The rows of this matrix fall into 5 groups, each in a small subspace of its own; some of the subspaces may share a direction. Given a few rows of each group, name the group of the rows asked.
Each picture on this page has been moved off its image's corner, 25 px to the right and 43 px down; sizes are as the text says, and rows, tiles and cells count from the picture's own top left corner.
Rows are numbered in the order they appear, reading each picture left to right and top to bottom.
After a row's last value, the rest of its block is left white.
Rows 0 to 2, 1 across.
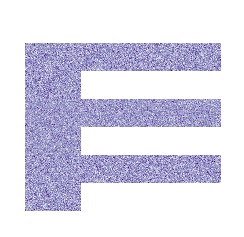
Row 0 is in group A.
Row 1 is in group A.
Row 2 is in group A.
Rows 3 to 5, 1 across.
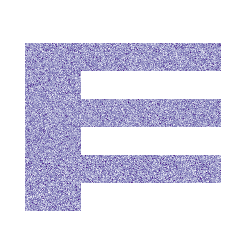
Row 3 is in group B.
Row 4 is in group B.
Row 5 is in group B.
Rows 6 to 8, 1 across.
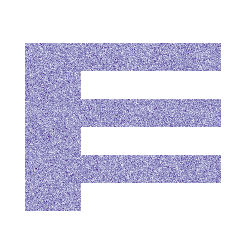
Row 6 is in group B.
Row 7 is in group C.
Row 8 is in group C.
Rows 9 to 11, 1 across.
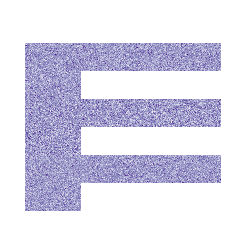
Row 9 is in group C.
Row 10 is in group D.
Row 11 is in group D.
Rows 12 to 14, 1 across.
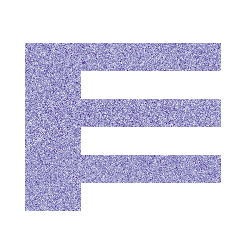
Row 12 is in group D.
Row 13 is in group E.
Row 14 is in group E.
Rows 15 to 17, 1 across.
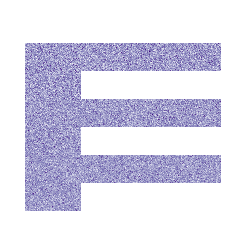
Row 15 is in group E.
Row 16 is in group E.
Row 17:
C
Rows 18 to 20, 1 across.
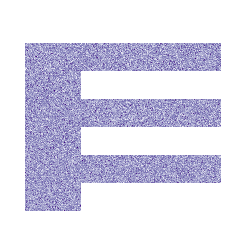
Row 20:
B
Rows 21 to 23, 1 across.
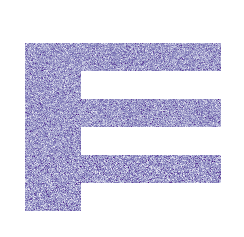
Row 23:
A
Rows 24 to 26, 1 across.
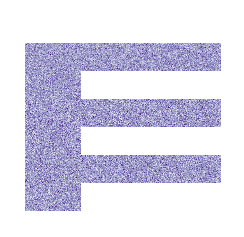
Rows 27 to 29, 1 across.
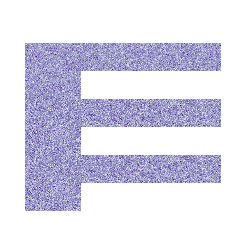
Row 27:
C
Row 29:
D
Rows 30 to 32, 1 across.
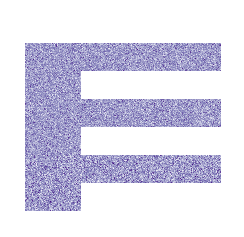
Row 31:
B
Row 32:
A
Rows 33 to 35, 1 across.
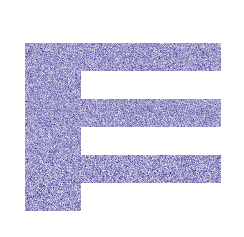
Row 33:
B
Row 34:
C
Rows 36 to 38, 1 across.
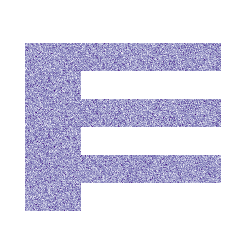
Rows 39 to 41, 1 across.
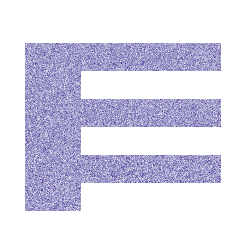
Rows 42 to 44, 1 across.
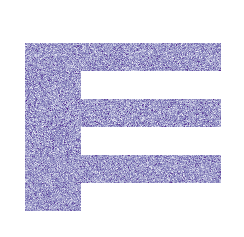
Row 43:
D
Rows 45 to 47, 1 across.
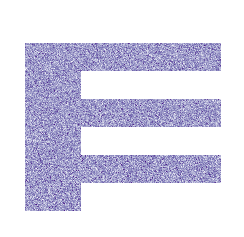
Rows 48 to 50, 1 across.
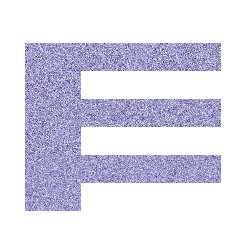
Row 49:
D
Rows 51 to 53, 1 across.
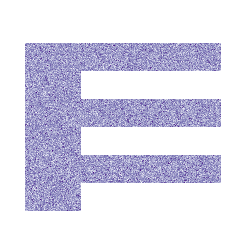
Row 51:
A
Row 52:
C
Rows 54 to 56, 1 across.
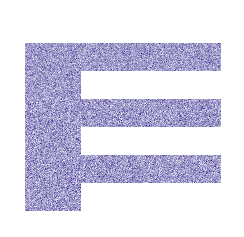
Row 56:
E
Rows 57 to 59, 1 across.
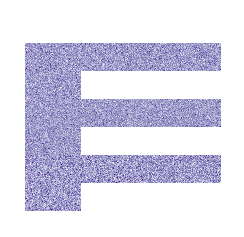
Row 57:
E
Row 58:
A
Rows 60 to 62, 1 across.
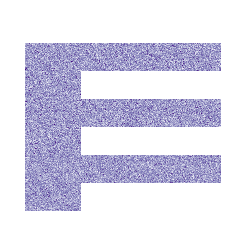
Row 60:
A
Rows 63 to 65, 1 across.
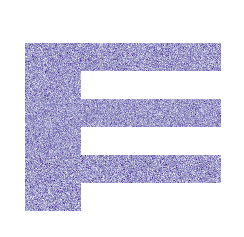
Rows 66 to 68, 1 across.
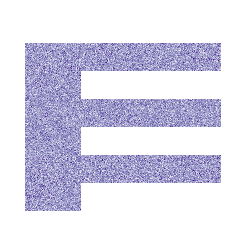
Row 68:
E
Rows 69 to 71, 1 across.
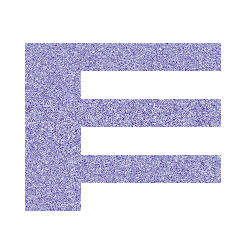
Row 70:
B
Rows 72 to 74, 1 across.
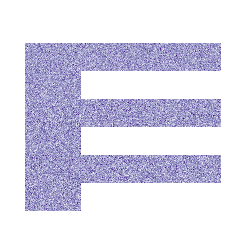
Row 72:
E
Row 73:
E
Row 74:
D
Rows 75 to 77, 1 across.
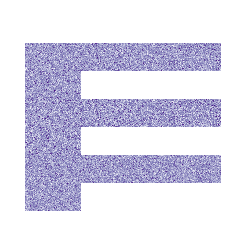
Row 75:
A
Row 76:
A
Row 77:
B
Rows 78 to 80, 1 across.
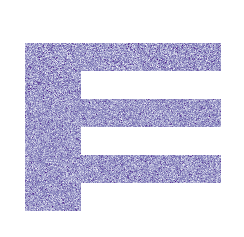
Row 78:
E
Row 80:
C
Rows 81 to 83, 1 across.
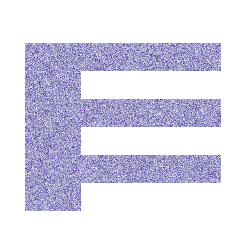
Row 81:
A
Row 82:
A
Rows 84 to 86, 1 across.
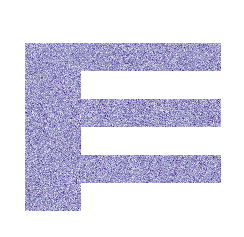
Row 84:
D
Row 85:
B
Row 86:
E
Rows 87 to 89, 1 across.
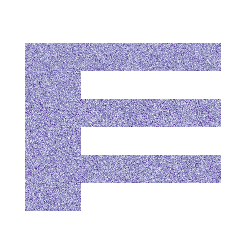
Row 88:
B
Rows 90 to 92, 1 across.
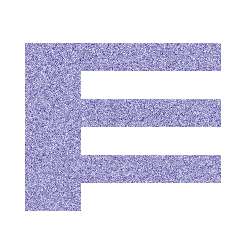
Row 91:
D
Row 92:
D
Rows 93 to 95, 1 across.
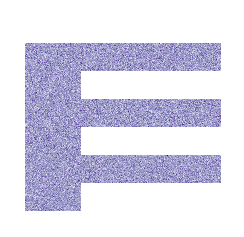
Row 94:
A
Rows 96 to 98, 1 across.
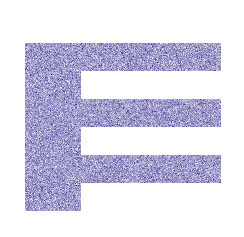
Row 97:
D
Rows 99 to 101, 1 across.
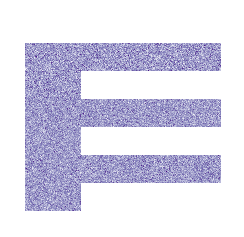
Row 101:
B
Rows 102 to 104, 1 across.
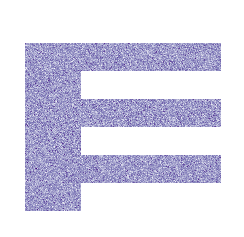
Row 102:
C
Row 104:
C
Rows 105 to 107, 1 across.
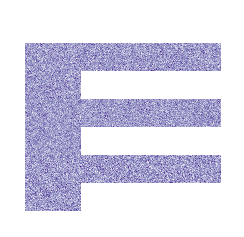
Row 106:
B
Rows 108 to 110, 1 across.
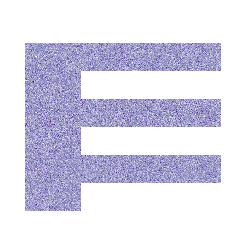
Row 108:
C
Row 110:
A
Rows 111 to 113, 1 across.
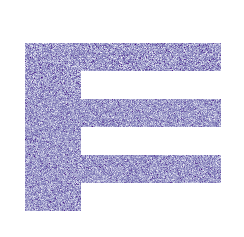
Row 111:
D
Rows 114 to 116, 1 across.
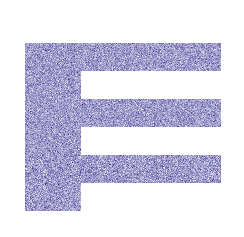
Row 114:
B
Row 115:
B
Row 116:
B
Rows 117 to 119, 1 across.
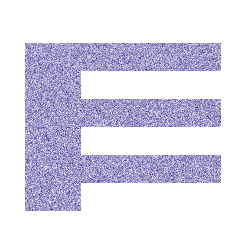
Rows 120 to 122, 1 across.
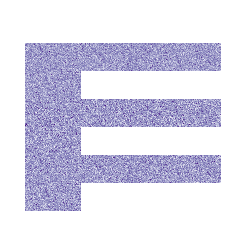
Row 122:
A
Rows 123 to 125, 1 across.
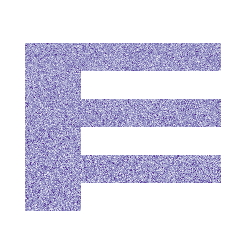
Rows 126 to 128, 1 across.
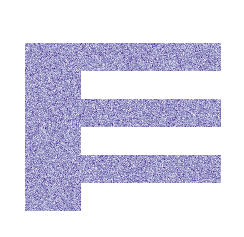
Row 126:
A
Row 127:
E
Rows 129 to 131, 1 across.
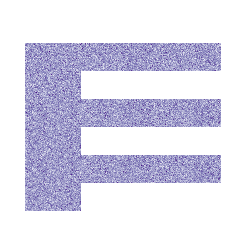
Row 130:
B
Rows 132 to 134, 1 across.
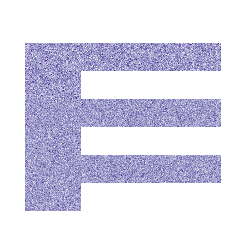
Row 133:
B
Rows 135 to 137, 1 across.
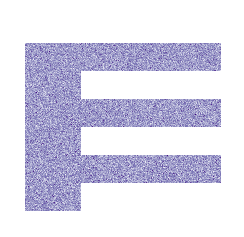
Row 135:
A
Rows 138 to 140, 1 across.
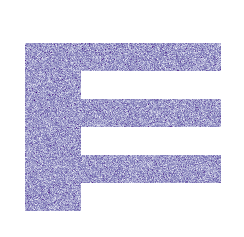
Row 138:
B
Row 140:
C
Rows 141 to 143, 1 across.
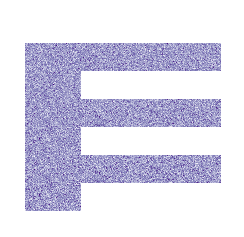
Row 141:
E
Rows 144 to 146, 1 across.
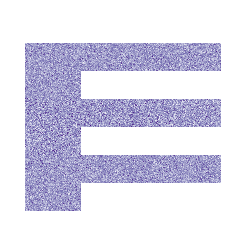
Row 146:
B
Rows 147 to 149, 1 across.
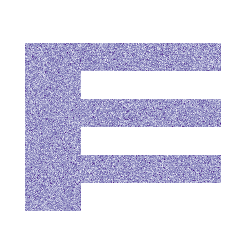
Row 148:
D
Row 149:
E
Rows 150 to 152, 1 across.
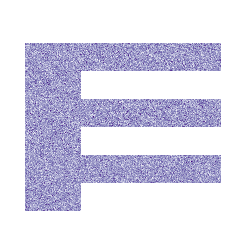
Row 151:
D
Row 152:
B
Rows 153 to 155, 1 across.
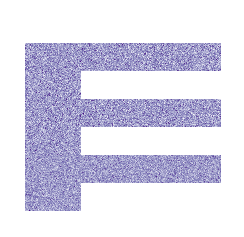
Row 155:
E
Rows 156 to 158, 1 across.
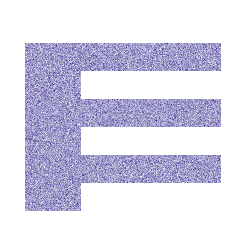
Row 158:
D
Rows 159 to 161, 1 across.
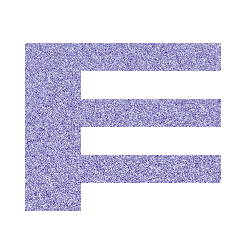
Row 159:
B
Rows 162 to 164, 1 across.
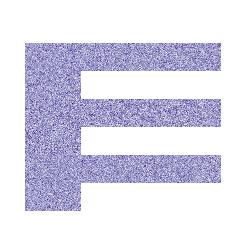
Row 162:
B
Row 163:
D
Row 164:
B
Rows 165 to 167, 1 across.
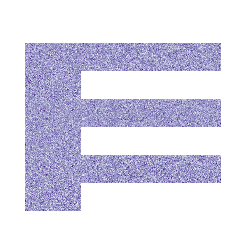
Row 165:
D
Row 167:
D
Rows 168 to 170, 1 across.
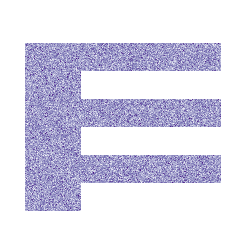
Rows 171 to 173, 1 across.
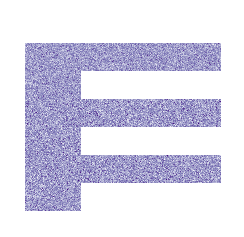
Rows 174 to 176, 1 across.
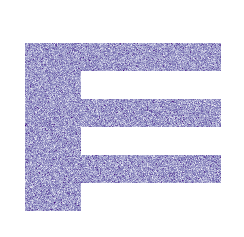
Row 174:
B
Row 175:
A
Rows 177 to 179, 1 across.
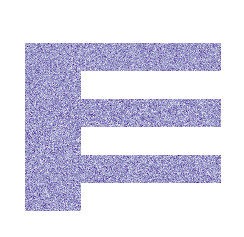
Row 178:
D
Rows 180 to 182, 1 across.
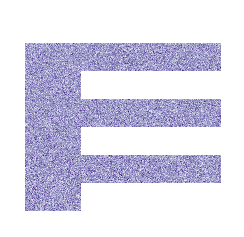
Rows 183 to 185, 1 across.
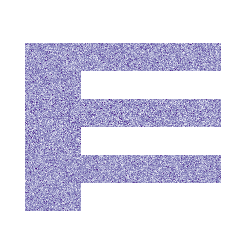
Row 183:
C
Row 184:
D
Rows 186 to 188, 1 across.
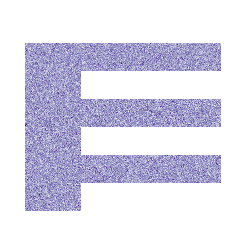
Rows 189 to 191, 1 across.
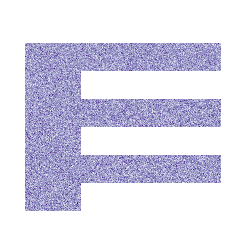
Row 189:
E
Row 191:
D
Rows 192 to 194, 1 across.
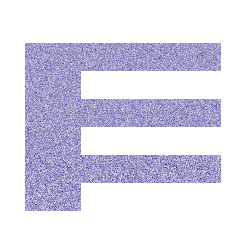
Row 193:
B
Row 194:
E
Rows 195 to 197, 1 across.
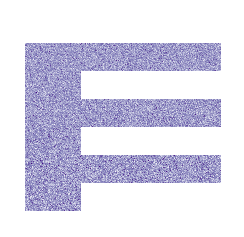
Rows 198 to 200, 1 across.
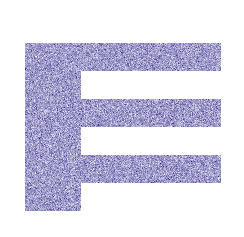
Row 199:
A
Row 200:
B
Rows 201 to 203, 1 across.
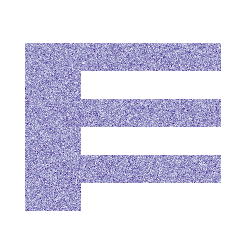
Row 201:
D
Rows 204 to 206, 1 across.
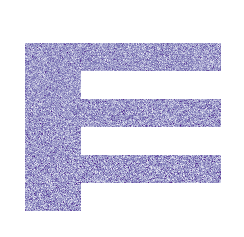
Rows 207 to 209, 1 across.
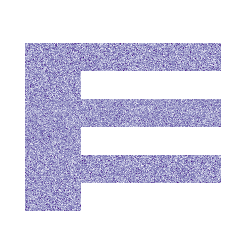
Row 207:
B
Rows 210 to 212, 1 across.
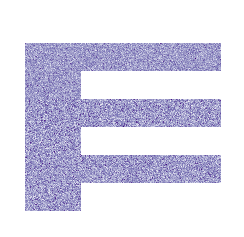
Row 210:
A
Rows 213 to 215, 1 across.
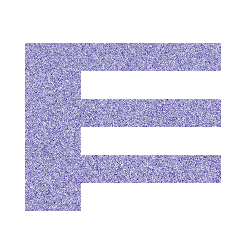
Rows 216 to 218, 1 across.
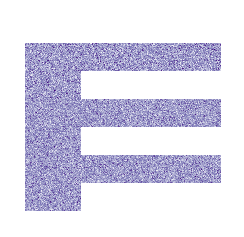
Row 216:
A
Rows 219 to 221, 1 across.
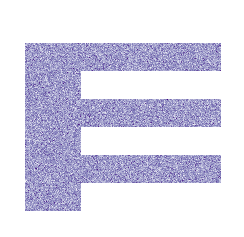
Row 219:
A
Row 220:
E
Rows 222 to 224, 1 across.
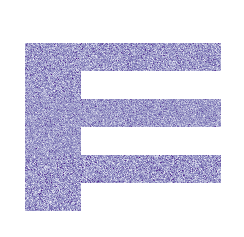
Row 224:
A
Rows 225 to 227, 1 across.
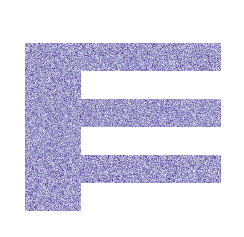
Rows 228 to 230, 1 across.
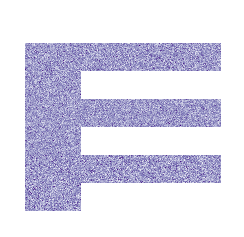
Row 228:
A
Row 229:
B
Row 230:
D
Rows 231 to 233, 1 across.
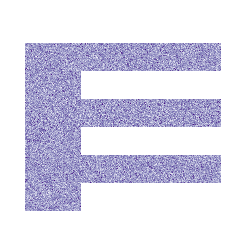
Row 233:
C
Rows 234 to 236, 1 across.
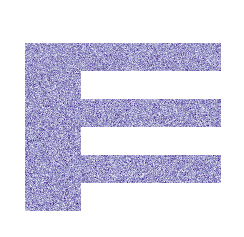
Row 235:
B
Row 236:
D
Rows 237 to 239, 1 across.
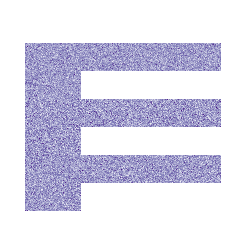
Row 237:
E
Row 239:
D
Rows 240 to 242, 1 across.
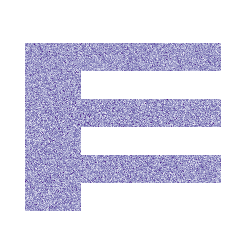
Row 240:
A
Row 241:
E
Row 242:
A
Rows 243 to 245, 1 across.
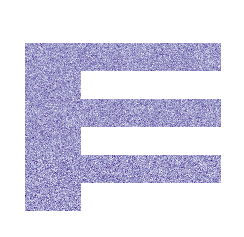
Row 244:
C
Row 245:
E
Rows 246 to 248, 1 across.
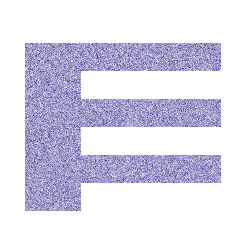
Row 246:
A
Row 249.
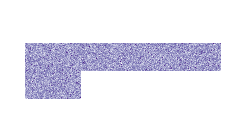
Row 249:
D
